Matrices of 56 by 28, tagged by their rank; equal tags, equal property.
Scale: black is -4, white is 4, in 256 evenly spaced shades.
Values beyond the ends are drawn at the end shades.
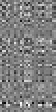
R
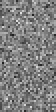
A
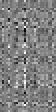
R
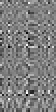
R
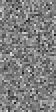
A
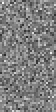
A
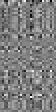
R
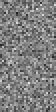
A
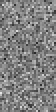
A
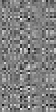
R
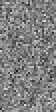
A
